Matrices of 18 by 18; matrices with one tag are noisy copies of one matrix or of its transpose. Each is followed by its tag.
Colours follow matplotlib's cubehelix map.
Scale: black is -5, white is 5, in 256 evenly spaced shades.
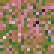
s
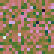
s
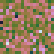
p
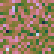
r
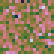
p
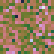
p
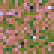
r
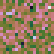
r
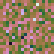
s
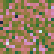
p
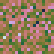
s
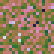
s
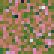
p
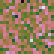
p
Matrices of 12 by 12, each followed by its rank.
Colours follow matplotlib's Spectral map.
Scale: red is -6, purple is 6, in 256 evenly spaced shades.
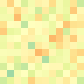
full rank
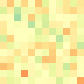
full rank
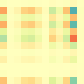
one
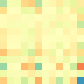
two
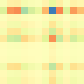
one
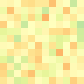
full rank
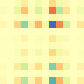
one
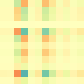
one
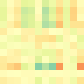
two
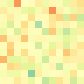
full rank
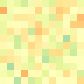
full rank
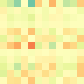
two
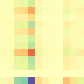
one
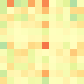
two
